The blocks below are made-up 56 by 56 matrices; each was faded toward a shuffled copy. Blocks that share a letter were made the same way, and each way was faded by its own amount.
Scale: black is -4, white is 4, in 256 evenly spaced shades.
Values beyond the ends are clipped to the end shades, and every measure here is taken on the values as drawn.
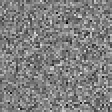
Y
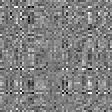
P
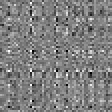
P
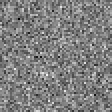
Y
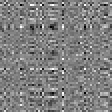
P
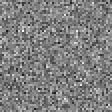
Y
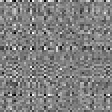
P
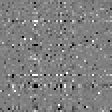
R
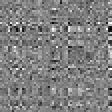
P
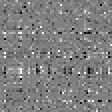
R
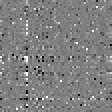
R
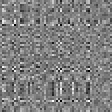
P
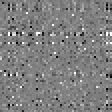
R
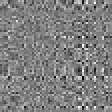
P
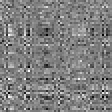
P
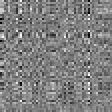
P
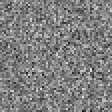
Y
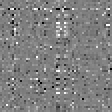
R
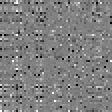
R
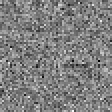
Y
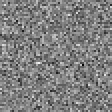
Y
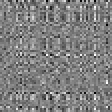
P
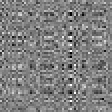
P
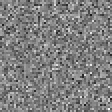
Y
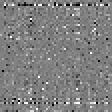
R
